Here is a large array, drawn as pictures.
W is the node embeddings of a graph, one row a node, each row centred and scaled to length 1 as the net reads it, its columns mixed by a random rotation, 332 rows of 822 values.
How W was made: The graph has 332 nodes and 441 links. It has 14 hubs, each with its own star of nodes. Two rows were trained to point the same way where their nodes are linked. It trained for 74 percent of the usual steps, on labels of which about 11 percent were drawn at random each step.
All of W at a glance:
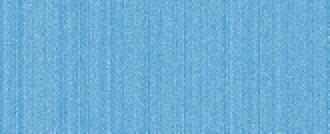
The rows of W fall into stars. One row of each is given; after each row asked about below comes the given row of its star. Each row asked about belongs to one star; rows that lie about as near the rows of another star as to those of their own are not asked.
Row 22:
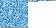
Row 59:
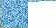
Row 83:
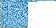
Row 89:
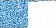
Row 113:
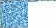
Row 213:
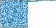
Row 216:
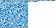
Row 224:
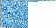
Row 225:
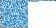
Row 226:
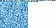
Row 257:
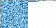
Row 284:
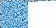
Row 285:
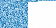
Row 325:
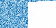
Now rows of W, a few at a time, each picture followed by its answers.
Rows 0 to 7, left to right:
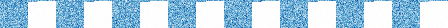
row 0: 83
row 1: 226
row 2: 226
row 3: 224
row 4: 213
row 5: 89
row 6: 89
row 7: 83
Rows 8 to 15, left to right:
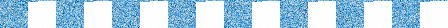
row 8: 83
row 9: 226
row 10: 22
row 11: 83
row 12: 284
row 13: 22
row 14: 59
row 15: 284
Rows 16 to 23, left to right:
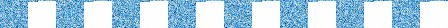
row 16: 257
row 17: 226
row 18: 325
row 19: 213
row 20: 113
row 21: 284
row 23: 226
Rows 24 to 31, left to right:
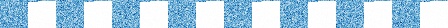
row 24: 213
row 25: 83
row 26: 113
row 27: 257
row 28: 216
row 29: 285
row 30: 113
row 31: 213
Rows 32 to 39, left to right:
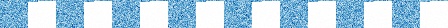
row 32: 284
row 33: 225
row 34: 59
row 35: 113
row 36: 325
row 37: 89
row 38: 22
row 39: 89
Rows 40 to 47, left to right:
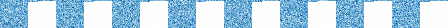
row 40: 213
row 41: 113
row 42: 226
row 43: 284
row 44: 225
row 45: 216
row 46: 285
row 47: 225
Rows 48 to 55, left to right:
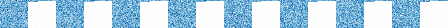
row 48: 22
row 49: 224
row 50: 89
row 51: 225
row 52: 89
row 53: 216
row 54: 216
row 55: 285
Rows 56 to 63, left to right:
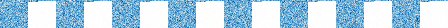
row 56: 22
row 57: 226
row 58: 224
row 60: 89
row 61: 22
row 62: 59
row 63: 89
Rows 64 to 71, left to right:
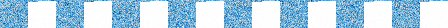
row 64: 216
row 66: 59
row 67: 89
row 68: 325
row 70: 59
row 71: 83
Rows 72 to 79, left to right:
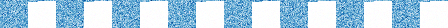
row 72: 284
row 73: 325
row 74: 224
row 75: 226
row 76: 225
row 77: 325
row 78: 59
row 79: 113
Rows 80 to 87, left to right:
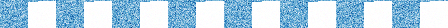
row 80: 284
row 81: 89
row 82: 59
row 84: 213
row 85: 216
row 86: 22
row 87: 22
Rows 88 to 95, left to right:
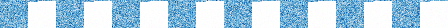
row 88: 22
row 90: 225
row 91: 257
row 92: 83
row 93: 284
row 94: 59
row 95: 216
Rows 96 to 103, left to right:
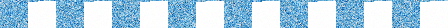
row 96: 226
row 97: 22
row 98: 284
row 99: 59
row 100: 213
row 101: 224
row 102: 113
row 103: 325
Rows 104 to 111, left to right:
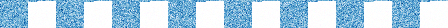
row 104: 284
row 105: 224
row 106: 225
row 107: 325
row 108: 224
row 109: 22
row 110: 59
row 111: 325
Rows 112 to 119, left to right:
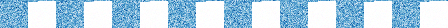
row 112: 83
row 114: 59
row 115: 225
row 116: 225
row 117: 325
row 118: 22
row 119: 83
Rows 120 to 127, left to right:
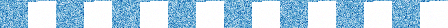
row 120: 257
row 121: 22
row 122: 89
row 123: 213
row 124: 257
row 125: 89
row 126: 325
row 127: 325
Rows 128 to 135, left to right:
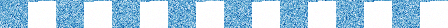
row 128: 89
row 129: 22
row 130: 224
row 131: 59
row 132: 325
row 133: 225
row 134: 226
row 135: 224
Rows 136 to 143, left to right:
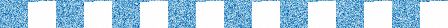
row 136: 225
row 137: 284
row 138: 83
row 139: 213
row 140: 284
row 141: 284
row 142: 226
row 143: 325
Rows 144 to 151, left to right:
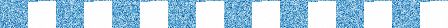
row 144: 285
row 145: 284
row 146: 284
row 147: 325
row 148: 83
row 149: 257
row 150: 89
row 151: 284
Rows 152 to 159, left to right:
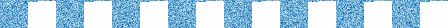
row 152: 22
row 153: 224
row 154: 22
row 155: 89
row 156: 224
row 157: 89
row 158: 59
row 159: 285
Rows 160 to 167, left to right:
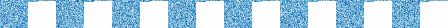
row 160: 59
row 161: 285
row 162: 225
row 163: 22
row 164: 284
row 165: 89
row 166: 325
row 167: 83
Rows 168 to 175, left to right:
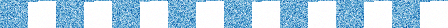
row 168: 113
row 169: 257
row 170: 216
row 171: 284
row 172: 224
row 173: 59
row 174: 216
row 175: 225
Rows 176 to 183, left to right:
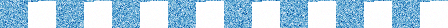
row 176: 226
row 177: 59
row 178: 59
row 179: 325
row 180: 285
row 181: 216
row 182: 89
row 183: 325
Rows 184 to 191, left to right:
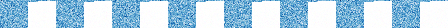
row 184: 226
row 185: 325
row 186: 113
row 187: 213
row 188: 257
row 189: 83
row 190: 285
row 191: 224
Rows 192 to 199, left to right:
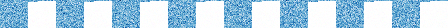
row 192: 224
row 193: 224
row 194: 225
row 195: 285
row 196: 285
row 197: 89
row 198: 285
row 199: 257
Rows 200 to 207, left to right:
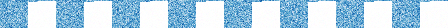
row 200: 83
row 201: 113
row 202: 224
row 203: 225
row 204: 226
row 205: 59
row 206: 325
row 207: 216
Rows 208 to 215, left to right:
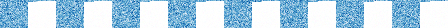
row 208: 83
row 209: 257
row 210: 216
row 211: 224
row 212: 83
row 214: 257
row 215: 284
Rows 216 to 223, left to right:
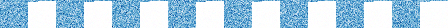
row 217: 225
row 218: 284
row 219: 325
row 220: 284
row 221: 226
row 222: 285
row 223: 89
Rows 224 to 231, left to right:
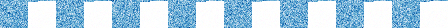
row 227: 224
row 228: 83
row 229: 285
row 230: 59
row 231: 285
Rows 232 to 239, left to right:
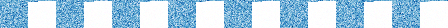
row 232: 257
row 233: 59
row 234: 225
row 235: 226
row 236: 226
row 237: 284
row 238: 325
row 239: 216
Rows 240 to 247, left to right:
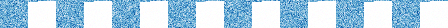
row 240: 226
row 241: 285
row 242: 89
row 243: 59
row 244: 22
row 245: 284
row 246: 83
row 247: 216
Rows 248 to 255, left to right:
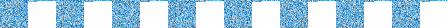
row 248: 216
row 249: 216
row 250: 225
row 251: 83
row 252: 285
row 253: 83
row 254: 226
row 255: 284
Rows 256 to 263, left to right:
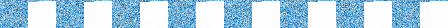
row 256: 216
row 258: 325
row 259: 284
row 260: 22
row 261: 22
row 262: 89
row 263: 225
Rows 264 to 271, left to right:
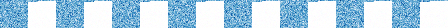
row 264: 284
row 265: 284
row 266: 216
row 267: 224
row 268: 113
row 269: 226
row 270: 89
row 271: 325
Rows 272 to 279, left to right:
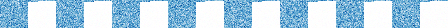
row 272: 257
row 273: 89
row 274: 225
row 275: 83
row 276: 224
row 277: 226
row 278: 59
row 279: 213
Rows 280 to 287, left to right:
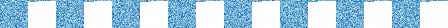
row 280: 113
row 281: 325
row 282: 216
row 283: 325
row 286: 113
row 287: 113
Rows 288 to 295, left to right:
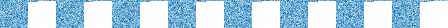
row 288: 89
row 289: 59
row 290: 22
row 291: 89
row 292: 284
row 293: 225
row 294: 113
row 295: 213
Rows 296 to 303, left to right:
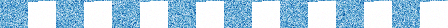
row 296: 22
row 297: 226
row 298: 59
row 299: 225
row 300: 224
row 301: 325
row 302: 226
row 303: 285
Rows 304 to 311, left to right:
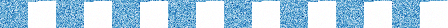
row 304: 113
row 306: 83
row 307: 22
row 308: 22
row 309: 285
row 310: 83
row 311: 325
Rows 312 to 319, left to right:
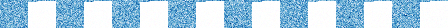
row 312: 113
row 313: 325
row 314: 226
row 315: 22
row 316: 213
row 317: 113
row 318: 113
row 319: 325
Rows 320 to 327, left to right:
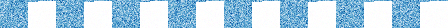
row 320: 226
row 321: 224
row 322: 213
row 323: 226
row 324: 257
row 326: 216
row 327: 83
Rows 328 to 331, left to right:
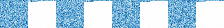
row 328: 284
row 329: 224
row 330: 257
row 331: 59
